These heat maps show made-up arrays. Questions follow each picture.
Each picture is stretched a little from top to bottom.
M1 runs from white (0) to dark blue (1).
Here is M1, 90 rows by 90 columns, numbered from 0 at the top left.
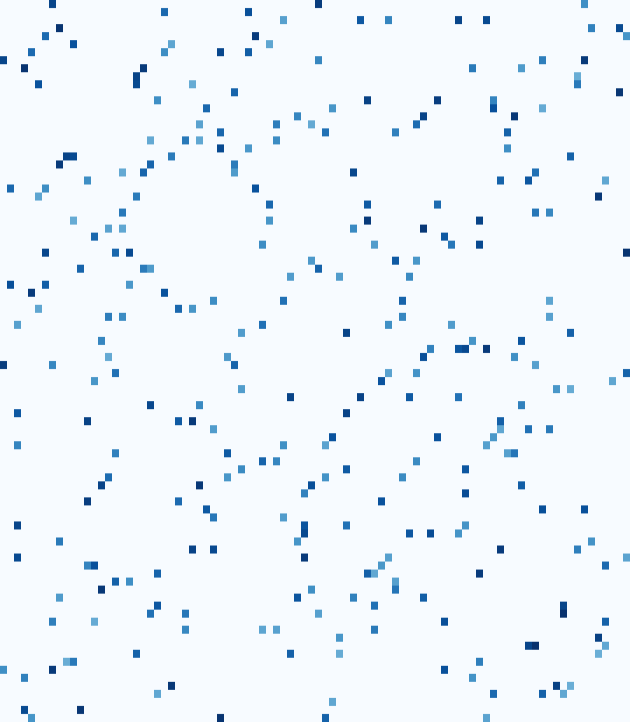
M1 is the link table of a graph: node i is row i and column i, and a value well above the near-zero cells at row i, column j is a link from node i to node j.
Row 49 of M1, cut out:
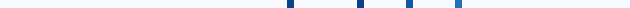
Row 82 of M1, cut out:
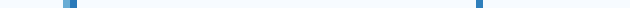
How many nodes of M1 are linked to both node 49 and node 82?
0
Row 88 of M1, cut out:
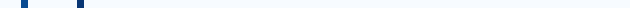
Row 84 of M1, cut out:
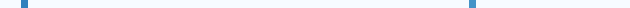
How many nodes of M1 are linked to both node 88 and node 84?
1
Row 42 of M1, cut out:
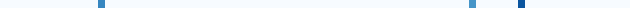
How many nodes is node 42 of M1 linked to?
3
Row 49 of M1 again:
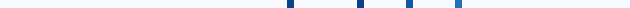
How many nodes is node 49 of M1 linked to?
4
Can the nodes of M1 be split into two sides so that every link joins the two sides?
no
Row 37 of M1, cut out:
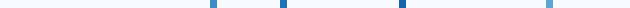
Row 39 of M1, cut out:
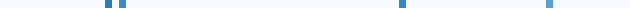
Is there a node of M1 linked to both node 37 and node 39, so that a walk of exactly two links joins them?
yes
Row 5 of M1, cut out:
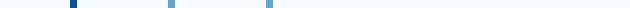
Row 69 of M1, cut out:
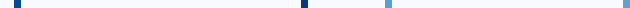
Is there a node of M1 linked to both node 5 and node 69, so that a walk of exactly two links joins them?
no
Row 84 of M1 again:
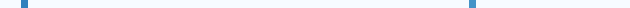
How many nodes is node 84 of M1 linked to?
2
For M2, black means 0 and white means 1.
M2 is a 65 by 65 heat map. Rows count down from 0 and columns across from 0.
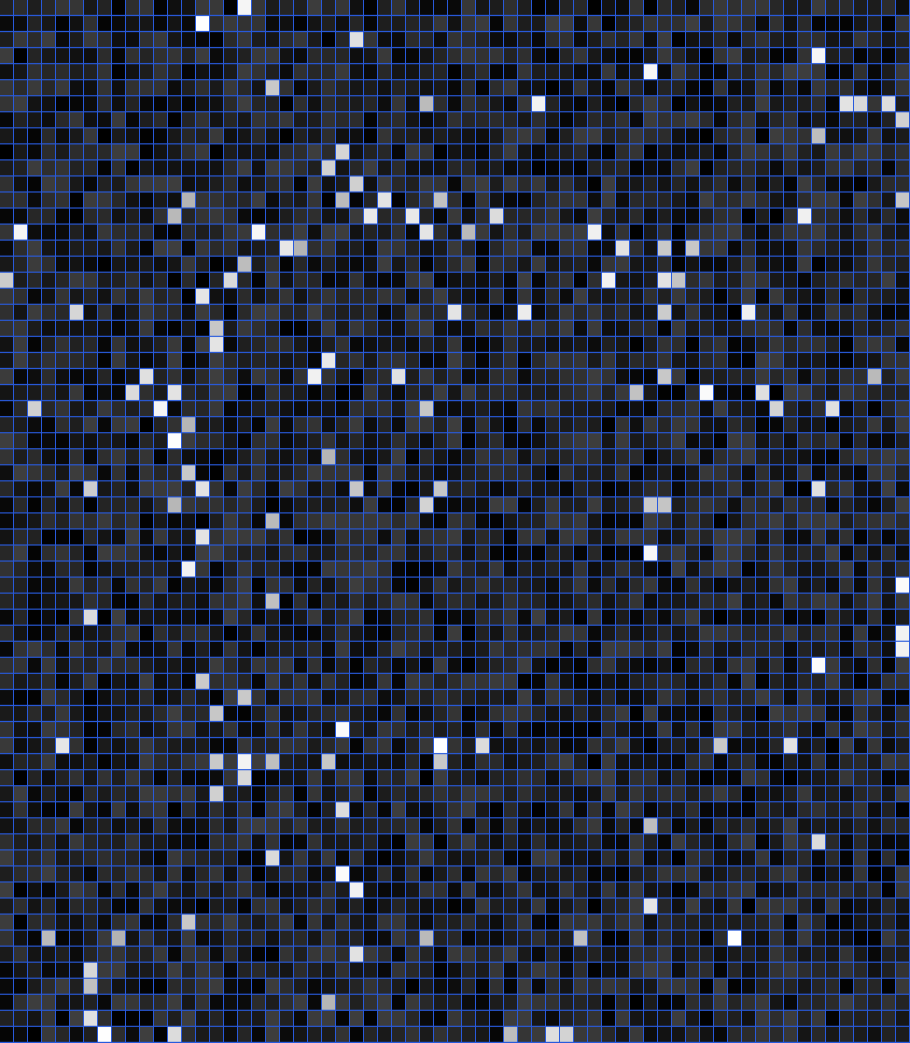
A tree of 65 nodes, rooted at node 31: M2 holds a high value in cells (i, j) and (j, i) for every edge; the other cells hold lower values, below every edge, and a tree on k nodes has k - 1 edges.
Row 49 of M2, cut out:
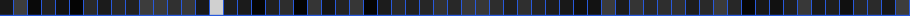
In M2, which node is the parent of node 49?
15
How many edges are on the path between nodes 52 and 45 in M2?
6
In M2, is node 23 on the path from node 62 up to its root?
yes
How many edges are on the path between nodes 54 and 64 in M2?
3
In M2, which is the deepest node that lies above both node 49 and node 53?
47
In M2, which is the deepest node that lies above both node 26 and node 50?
12
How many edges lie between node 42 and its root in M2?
3
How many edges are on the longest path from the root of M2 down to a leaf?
3
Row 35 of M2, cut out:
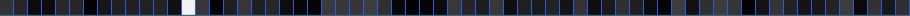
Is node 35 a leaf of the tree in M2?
yes
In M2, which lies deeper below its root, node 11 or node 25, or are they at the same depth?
node 11
